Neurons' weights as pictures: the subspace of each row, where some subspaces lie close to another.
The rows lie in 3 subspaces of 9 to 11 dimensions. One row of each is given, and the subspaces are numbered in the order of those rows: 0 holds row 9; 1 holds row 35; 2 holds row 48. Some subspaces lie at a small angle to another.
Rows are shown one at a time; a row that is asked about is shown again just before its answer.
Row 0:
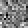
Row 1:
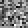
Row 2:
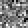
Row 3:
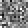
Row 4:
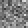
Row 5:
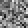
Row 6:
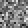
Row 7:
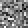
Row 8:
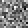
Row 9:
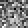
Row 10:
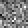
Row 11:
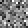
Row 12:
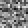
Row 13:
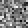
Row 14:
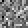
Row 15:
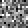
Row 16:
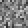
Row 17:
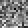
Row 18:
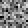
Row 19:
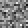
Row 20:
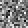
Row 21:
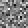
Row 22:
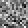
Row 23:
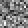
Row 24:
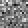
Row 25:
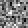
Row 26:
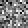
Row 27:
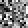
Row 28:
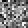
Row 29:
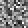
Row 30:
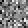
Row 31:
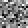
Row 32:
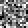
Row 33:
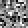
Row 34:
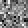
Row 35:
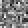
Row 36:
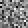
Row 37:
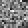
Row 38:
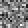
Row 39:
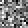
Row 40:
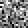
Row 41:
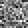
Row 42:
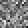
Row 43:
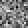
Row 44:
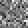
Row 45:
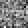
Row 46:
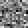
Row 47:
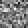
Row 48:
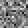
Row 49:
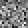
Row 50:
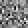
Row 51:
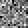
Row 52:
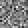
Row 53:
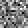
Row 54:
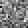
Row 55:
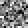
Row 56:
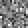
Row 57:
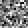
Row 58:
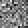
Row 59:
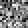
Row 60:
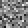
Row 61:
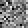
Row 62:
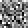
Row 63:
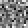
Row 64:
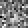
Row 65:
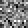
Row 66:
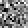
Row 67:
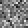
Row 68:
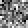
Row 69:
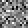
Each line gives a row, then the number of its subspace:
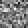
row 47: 1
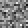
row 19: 2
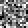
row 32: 2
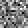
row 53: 2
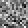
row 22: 2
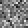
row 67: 0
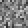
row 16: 2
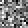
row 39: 0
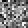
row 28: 0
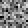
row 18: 2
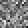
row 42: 0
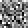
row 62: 1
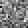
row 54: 0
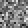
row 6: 0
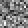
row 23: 1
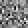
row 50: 1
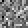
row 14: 2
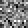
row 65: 1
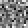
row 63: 1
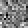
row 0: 2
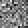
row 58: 0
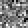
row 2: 2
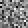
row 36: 0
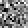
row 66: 1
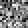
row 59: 1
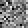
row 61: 2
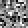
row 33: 0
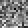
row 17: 0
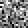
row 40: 0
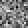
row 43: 2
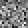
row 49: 1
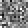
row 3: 1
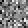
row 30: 1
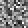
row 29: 0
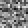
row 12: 1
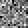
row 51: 0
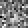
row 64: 0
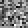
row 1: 0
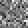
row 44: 0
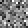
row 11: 0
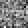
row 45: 2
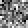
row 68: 2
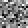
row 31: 0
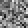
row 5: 1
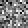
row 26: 1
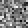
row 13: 1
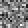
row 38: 2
